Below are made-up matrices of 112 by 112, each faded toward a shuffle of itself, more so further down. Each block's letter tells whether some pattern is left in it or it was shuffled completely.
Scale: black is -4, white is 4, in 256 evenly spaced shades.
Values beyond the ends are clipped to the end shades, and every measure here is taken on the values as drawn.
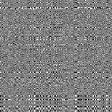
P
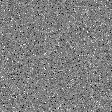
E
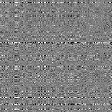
P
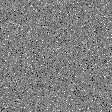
E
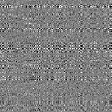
P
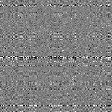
P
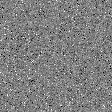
E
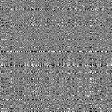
P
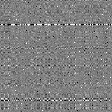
P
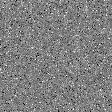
E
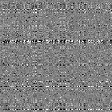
P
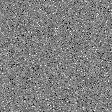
E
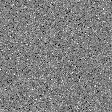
E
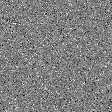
E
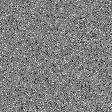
E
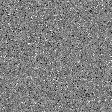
E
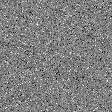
E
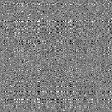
P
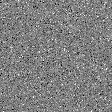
E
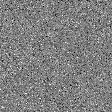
E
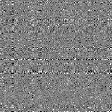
P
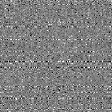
P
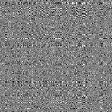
P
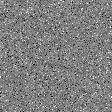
E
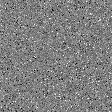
E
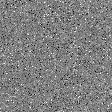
E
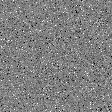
E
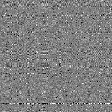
P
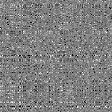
P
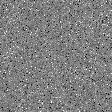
E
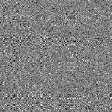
P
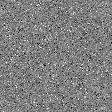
E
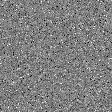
E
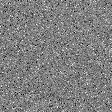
E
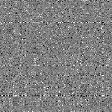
P
